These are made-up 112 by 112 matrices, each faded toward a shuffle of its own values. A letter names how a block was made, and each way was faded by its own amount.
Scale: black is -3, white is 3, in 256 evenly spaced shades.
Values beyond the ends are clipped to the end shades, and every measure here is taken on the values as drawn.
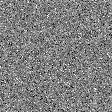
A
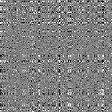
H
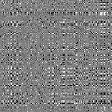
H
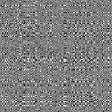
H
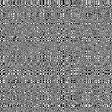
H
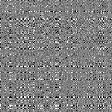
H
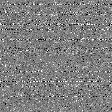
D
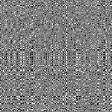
H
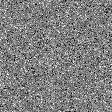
A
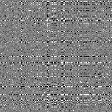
H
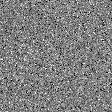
A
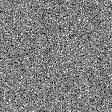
A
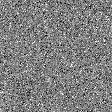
A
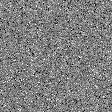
A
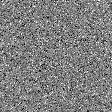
A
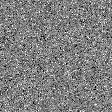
A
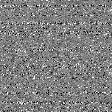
D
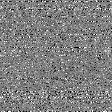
D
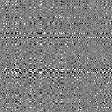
H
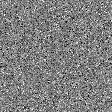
A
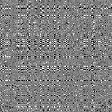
H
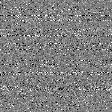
D
